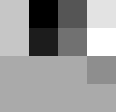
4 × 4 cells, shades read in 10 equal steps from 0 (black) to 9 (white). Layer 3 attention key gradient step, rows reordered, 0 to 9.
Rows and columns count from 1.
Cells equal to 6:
7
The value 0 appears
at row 1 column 2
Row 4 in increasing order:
6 6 6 6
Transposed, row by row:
7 7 6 6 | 0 1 6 6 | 3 4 6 6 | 8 9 5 6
